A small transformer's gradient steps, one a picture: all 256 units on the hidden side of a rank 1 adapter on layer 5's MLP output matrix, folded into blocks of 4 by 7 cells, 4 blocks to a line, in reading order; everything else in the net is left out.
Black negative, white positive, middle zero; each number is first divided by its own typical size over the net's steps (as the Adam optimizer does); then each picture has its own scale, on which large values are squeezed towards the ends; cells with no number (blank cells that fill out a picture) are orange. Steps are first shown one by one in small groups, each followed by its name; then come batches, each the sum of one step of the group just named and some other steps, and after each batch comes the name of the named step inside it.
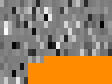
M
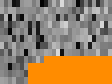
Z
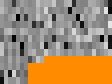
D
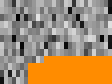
D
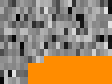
D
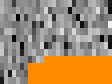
D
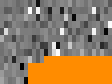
M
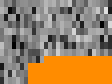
D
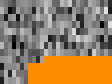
D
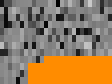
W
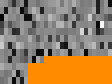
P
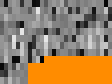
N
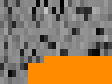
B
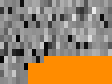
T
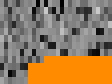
B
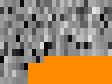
T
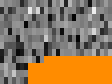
T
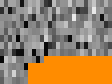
T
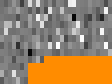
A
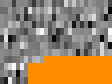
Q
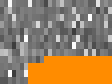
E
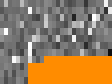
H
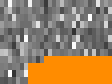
E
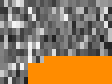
Q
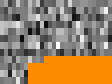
A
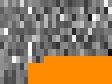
H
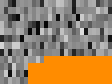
Q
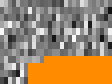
Q
